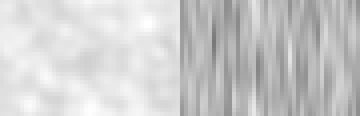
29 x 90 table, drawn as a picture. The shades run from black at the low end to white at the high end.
It is made of 1 by 2 panels. Panel 1,1: very high, blotchy, faint in contrast. Panel 1,2: high, streaked downward.
